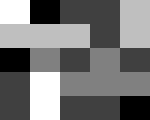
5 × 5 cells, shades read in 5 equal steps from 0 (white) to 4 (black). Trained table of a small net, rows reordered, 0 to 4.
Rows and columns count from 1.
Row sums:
11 7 14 9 13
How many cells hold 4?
3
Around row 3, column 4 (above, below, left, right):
3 2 3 3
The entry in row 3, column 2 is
2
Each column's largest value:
4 4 3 3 4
